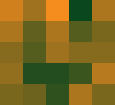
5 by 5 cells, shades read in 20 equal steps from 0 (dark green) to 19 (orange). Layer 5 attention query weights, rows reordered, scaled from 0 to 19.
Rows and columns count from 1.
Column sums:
59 35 49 33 55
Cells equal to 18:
0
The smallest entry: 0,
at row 1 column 4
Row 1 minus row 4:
5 10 17 -4 -1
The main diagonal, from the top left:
16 7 12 4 9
